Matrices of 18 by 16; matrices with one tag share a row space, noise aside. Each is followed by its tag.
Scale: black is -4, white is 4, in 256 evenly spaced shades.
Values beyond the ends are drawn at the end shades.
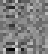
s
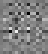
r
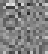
s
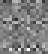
r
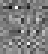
r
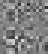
s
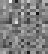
r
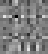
r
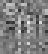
s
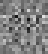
r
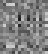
s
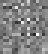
r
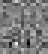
r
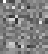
s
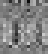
r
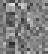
s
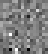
r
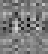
r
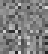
s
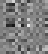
s
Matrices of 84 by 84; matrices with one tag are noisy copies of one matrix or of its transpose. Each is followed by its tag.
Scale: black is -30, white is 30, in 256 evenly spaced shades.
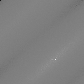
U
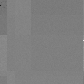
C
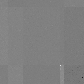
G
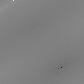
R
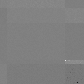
G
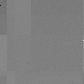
C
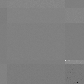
G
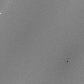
R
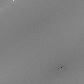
R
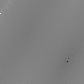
R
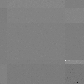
G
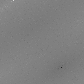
R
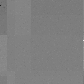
C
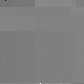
C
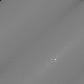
U
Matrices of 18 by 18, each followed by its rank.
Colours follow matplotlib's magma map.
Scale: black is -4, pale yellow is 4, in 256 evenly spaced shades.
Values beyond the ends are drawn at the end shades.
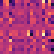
three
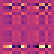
one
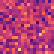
full rank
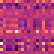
three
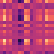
one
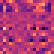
three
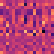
three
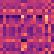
three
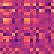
three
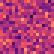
full rank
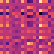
two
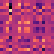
two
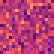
full rank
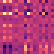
two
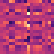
two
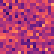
full rank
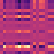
one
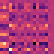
two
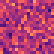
full rank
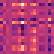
two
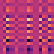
one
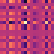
one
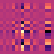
one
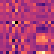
two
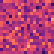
full rank
